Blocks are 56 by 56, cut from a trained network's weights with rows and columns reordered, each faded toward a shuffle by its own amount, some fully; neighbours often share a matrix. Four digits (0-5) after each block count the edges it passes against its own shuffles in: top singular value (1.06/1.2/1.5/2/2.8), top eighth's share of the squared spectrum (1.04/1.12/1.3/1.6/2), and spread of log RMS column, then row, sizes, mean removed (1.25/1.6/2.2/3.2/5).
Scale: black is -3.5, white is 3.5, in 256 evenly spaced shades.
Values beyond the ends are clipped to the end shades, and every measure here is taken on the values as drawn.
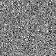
3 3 1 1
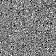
2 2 1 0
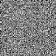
3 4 2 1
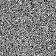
0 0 0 0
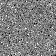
0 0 0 0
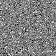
0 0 0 0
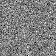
0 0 0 0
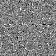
2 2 0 1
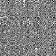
3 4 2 2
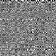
3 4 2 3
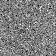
0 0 0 0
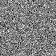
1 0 0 0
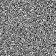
2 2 0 0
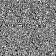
3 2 0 1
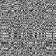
4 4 0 3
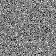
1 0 0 0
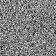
2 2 0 0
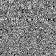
3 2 0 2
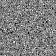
2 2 0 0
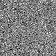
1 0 0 0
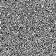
2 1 0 0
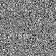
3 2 0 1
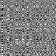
4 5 3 2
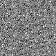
2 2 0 0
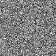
2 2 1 0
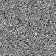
2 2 0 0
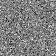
0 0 0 0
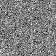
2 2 0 0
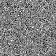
2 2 1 0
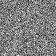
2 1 0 0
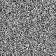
1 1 0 0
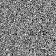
2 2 0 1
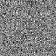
3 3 1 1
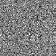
3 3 1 1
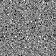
3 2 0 1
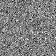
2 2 0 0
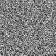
3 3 0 1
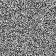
1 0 0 0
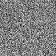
3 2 0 0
